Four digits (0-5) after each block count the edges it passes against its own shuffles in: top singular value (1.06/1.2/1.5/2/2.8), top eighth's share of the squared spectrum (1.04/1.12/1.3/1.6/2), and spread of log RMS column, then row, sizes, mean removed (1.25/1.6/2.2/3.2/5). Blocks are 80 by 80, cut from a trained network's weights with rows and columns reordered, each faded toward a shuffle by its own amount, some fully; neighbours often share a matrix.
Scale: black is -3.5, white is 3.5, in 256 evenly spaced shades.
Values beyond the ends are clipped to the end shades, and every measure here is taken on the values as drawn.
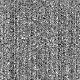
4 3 1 2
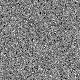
0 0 0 0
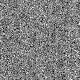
1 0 0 0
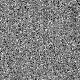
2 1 0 0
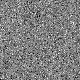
0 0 0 0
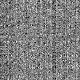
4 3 0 2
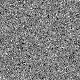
0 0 0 0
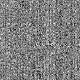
3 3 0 2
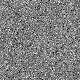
0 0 0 0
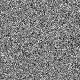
2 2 0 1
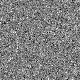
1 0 0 0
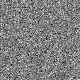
0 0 0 0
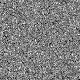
1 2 0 1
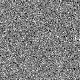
2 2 0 1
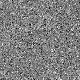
2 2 0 1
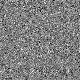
1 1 0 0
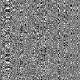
4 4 4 1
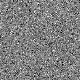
2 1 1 0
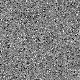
2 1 1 0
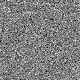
2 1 0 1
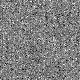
1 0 0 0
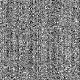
3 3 1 2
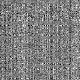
4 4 1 3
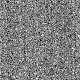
2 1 0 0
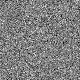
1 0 0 0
